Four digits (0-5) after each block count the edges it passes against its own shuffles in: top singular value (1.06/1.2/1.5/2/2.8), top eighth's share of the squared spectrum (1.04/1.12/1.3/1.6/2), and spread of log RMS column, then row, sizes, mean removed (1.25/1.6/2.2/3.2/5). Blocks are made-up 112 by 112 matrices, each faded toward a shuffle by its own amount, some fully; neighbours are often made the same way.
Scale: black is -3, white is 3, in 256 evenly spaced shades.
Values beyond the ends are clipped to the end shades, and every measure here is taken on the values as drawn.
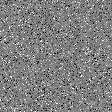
2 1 0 0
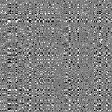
5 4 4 4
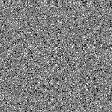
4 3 1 1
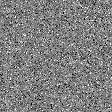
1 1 0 0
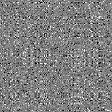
5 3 2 3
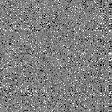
4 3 2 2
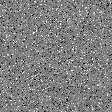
0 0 0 0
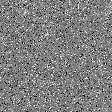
1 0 0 0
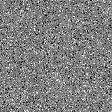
2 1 0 0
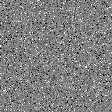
2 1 0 0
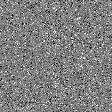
3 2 1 0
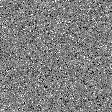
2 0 0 0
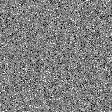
3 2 0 0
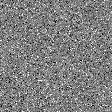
2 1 0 0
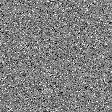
2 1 0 0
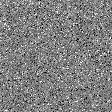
1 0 0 0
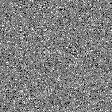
3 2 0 0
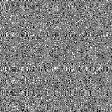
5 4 2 3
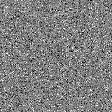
3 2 0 1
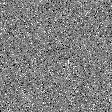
0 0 0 0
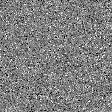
2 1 0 0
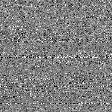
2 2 0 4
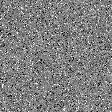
0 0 0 0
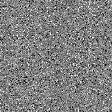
3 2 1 1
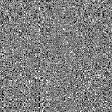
4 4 3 2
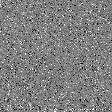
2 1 1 1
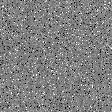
0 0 0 0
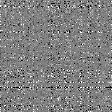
2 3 3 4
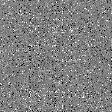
2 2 2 2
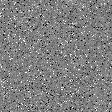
0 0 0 0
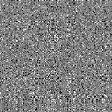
4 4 3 3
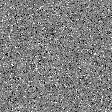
1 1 0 0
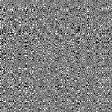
4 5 3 3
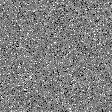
0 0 0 0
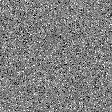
2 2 0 0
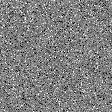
1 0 0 0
